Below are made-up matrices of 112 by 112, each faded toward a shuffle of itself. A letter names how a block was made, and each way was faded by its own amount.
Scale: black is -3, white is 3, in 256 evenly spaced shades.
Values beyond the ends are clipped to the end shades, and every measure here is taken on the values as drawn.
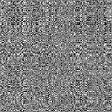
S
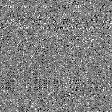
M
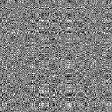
S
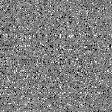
M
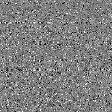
M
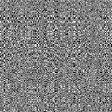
S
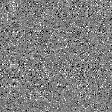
M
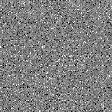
M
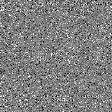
M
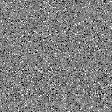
M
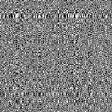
S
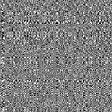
S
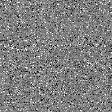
M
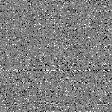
M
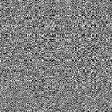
S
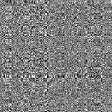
S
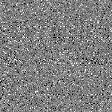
M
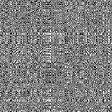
S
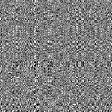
S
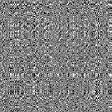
S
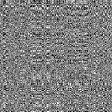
S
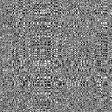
S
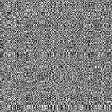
S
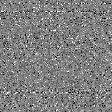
M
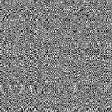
S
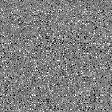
M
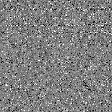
M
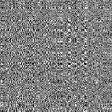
S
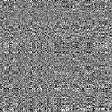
S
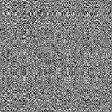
S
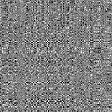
S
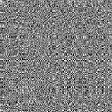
S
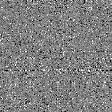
M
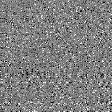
M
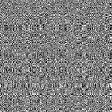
S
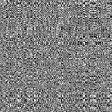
S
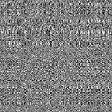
S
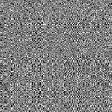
S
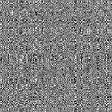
S
